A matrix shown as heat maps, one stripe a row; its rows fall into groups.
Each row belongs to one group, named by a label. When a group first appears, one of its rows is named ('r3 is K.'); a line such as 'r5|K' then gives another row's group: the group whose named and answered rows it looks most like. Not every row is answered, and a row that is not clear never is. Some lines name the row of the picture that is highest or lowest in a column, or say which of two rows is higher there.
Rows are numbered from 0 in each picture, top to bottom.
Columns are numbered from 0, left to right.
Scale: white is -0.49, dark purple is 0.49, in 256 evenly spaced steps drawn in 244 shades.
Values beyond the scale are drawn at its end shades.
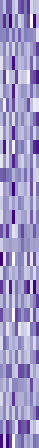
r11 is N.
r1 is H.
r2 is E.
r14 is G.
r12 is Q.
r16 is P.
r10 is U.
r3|U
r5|U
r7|E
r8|U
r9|N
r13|N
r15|N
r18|P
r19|G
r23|U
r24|G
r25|U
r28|N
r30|E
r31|P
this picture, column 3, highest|1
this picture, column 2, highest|31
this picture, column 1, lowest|7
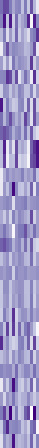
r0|Q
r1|H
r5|H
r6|G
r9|Q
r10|U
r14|P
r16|P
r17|Q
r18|G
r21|G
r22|N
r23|E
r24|P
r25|G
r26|H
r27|N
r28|E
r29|H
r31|N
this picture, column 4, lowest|16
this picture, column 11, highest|29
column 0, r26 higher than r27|Yes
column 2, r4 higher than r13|Yes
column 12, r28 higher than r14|No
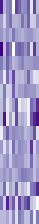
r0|P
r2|E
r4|P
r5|E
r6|N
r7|U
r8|U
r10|G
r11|G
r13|U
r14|E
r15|G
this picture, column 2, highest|14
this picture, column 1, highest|8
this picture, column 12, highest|8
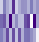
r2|E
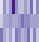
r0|N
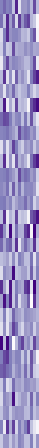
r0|H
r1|E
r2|Q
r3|N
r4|Q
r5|U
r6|E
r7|U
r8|Q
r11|U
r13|E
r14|Q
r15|U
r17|H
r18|G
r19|N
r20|H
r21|H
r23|N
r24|P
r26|Q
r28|N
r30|E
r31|G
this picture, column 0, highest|24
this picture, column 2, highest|24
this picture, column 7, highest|24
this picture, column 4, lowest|24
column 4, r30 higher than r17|Yes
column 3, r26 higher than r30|Yes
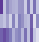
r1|G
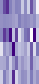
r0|Q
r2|H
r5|N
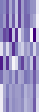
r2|H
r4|P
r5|H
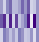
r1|H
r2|G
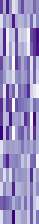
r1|N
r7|P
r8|H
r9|P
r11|Q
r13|N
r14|Q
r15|N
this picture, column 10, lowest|8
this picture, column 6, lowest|2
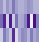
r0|E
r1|H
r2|N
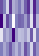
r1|P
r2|N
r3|H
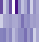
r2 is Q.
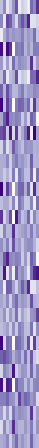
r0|U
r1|E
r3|P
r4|G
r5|U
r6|P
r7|P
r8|Q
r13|P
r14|G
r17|E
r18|Q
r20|E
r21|G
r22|U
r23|G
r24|P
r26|N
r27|P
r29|G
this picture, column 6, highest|28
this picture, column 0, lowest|2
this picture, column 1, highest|19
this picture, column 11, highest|9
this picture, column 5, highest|15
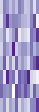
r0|G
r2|U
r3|N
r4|U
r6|P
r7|U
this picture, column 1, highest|4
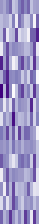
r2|U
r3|Q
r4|P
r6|P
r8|N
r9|E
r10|E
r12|Q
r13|E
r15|H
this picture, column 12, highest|2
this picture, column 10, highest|7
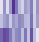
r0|N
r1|G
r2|Q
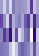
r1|H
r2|H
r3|P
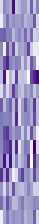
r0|N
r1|Q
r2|Q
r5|U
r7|H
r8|H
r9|Q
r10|H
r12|P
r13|E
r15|Q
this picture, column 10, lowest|11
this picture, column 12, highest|5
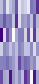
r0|U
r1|H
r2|P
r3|G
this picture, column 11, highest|5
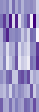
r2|Q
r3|U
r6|G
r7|H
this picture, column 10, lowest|1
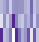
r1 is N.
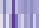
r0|N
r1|N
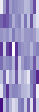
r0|Q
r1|Q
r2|E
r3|P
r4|H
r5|U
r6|Q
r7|P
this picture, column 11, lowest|1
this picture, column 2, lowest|5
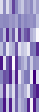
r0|N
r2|E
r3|U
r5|H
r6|U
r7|H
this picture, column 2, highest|2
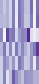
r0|G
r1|G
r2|E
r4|G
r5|N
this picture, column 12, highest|3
